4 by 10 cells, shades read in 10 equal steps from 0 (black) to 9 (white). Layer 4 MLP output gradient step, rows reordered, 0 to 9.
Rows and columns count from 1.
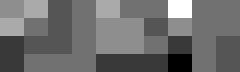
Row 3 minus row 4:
0 -1 -1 0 3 3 2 2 0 0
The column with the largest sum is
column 5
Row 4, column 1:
2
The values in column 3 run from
3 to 4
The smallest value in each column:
2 3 3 4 2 2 2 0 4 3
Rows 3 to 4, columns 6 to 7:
5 4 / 2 2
